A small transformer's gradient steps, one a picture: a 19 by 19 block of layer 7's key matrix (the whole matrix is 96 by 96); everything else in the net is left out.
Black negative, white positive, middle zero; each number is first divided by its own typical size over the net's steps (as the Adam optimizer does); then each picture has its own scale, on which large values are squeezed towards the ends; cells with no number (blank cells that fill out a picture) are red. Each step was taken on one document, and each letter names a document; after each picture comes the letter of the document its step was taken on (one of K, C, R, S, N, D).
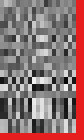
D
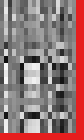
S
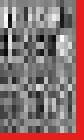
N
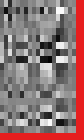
N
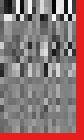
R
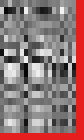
R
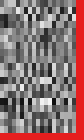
D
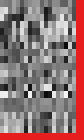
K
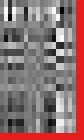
N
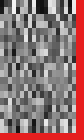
D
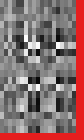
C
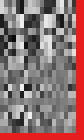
K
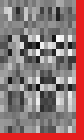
C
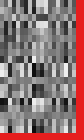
D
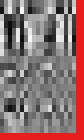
K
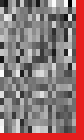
R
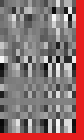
R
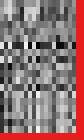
C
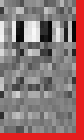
K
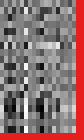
N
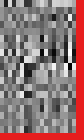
R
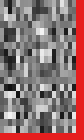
R
